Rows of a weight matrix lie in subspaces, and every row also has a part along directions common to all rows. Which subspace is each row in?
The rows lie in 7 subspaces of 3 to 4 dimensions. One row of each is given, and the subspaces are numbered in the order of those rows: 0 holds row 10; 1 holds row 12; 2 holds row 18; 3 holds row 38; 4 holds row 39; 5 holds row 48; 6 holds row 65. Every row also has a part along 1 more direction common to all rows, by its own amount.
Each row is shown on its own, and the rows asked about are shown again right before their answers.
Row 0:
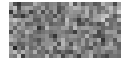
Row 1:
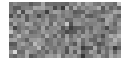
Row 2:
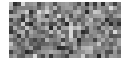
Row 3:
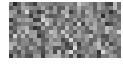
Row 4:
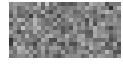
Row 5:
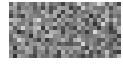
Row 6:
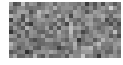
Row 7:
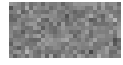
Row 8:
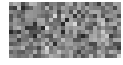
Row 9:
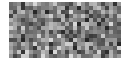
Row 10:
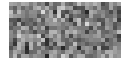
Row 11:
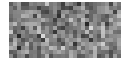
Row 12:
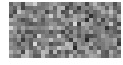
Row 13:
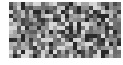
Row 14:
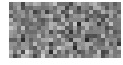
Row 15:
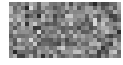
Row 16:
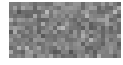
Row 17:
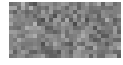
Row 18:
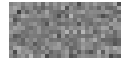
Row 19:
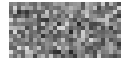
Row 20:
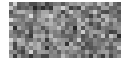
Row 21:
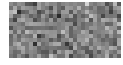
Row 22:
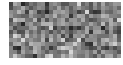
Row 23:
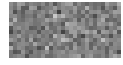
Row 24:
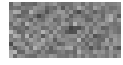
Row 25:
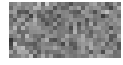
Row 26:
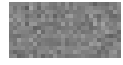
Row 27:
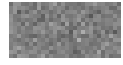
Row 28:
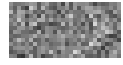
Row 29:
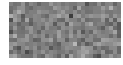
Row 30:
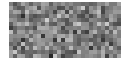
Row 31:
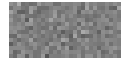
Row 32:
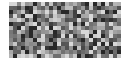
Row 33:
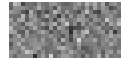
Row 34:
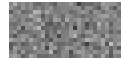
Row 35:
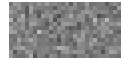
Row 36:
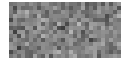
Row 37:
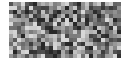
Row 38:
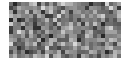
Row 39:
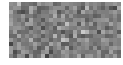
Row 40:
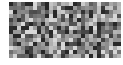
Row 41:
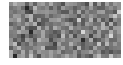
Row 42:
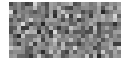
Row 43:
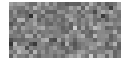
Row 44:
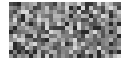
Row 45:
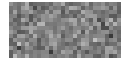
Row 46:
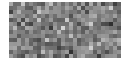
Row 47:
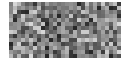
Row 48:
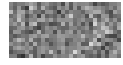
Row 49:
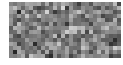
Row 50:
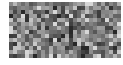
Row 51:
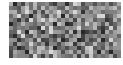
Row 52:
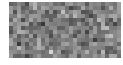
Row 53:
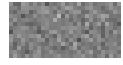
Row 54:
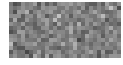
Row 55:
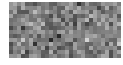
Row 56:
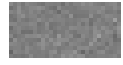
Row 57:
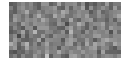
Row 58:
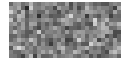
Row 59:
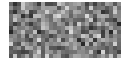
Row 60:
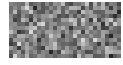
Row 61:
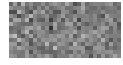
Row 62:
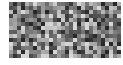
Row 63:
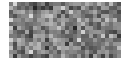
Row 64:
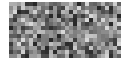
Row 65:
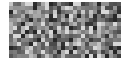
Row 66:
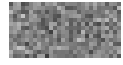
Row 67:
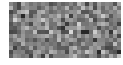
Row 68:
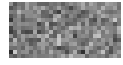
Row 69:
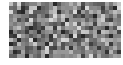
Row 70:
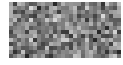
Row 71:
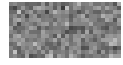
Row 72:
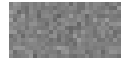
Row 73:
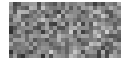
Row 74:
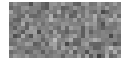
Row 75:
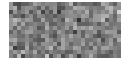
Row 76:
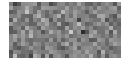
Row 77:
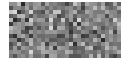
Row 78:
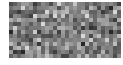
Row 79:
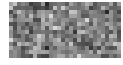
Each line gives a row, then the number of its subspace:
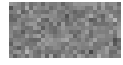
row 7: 5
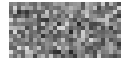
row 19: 0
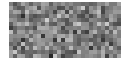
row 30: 2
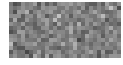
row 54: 3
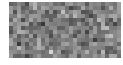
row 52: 6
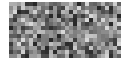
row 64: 1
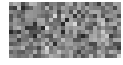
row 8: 4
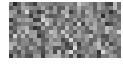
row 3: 1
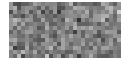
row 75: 0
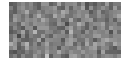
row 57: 0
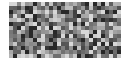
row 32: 6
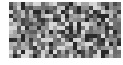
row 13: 1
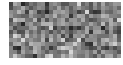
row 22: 2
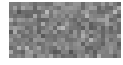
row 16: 0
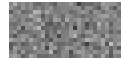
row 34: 1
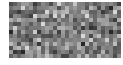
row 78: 0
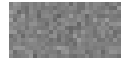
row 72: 5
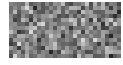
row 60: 6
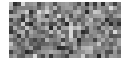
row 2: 2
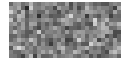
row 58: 5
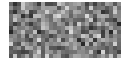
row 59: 0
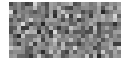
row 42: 6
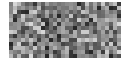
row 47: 1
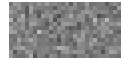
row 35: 5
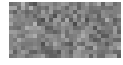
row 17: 4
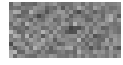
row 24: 2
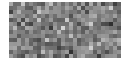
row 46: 2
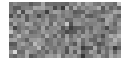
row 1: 2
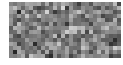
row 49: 2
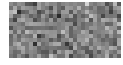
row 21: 1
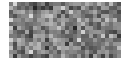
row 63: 3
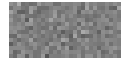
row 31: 4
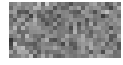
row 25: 3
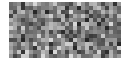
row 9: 1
